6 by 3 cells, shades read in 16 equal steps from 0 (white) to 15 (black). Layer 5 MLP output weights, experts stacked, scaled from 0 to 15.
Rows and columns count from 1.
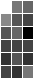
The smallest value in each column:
0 8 8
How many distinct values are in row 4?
1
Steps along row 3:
down up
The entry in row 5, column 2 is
10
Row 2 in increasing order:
7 10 11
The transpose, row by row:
0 7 10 11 12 11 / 8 10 9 11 10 12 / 9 11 15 11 12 8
